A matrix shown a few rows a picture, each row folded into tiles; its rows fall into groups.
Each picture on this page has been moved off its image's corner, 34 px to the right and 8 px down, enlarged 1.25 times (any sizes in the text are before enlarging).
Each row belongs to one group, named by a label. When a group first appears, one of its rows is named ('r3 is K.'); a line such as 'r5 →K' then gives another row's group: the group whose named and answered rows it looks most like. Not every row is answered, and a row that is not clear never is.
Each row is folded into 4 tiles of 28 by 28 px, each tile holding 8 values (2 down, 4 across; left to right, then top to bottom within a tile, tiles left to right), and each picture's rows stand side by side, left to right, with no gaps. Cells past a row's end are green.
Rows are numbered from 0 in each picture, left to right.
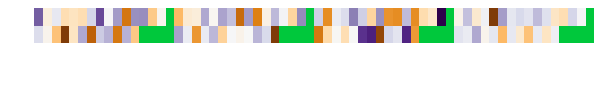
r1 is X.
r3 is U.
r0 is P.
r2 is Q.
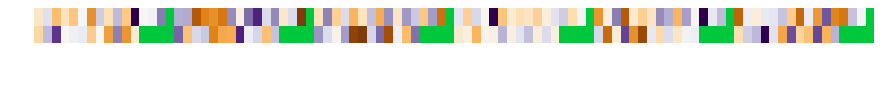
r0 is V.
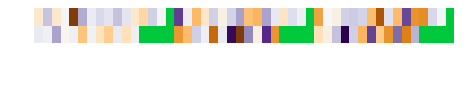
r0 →U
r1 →Q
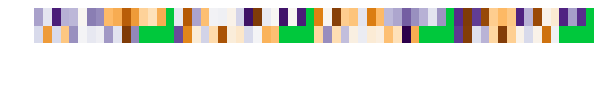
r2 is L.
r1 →X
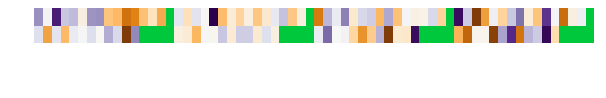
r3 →Q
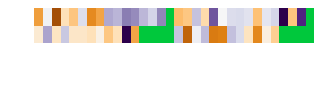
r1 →X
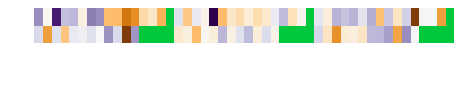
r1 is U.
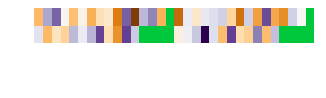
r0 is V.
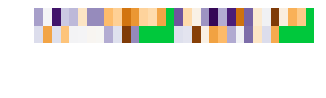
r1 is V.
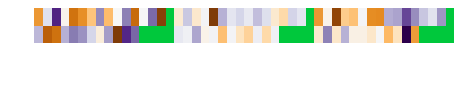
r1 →U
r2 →L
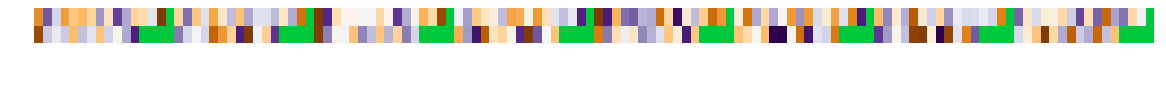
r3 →V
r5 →Q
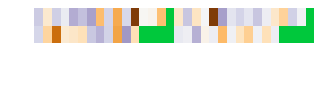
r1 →U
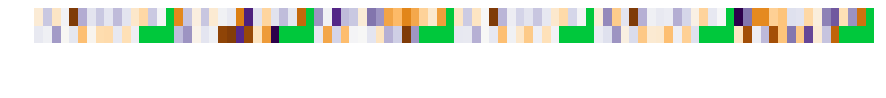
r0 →U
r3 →U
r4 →U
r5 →Q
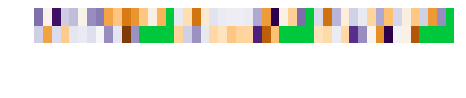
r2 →Q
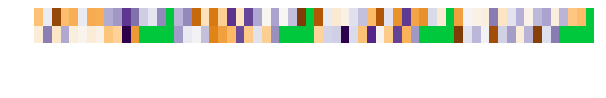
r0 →L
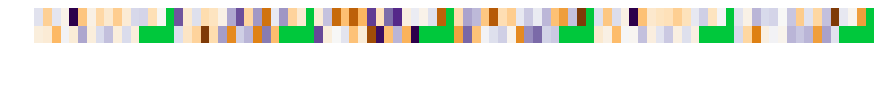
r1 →P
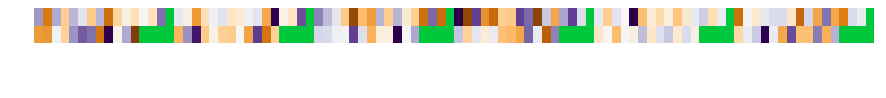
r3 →X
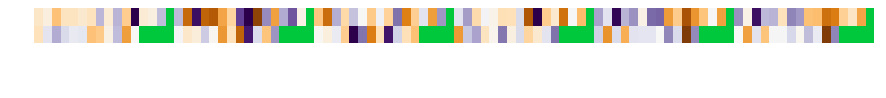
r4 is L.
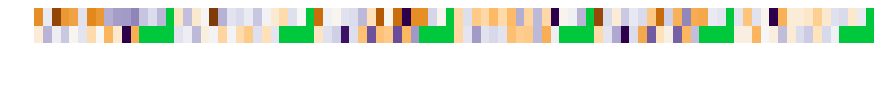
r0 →L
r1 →U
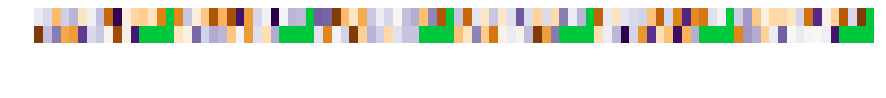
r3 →X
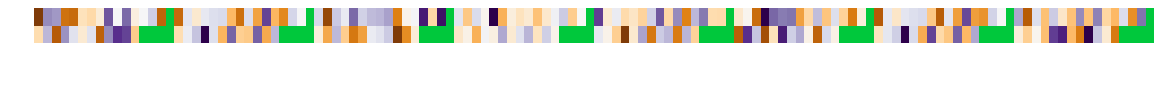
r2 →X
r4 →P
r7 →Q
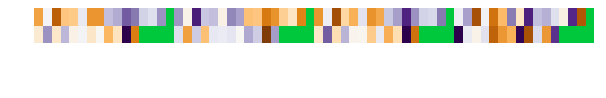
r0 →L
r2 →L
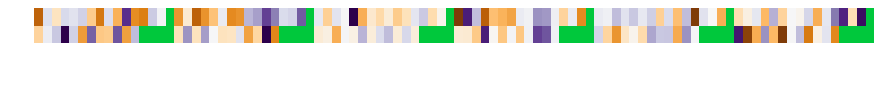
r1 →L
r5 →X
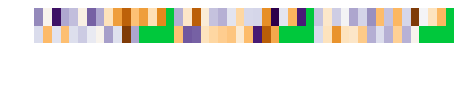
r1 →V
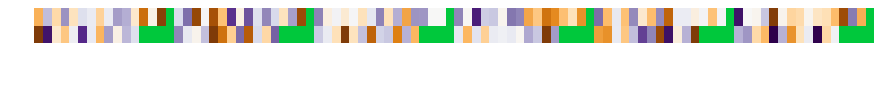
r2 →P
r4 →Q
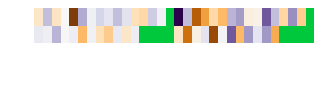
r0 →U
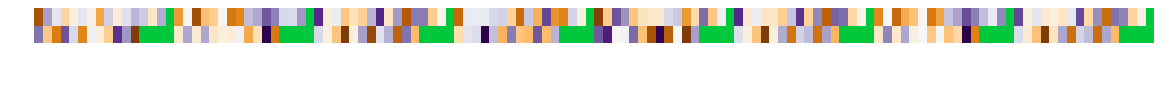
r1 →L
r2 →P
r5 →P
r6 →L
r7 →P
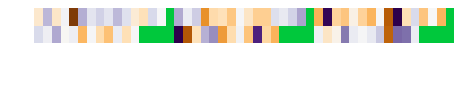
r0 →U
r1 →X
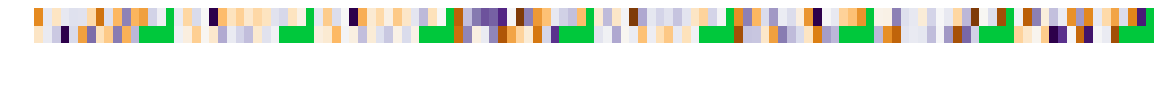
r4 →U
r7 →Q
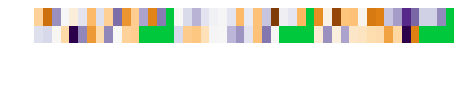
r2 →L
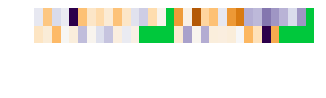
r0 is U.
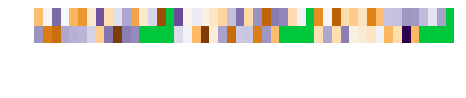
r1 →P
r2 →L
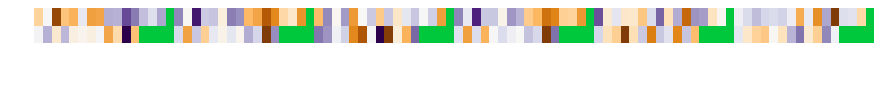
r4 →P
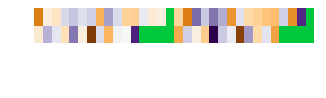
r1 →Q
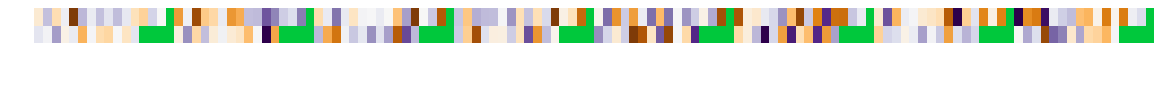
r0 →U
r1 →L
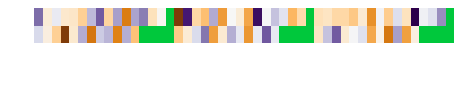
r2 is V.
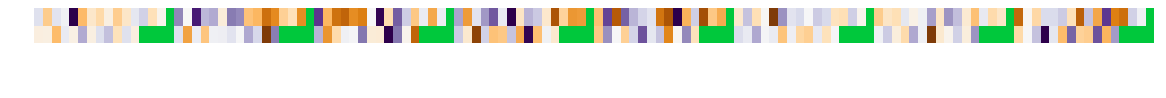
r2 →Q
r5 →U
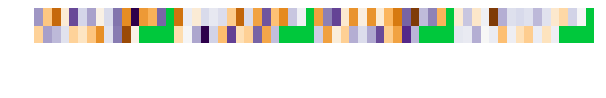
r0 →V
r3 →U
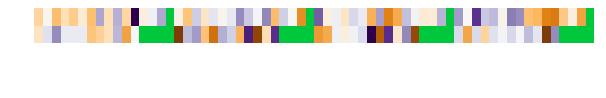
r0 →V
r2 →Q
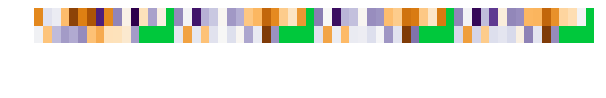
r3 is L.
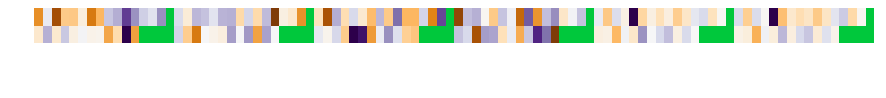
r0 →L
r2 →Q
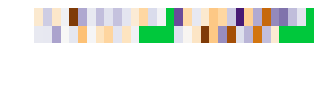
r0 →U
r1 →P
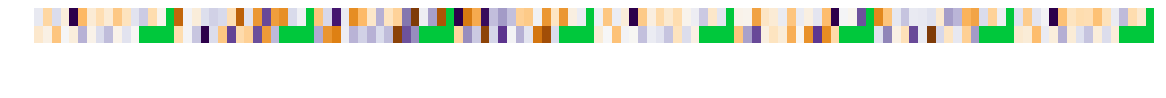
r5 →V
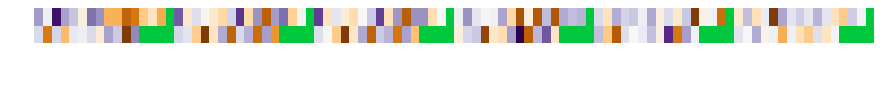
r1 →P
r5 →U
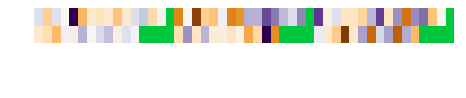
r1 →L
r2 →P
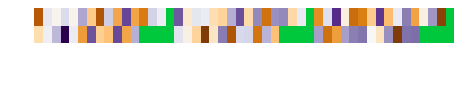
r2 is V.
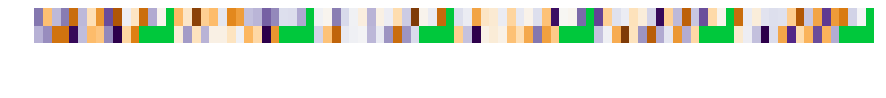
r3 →V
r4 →P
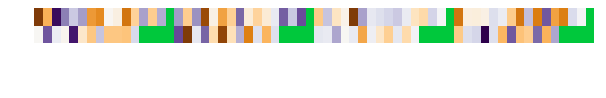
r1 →X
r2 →U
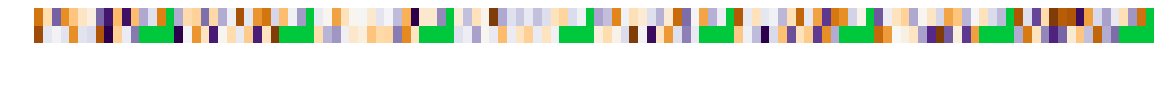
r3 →U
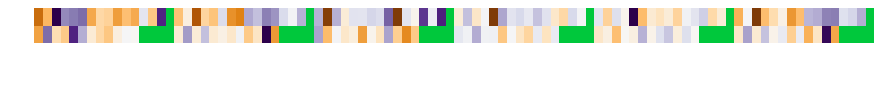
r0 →Q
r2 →X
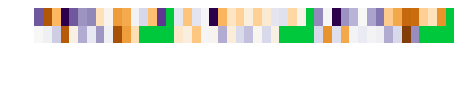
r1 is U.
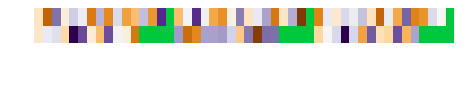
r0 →Q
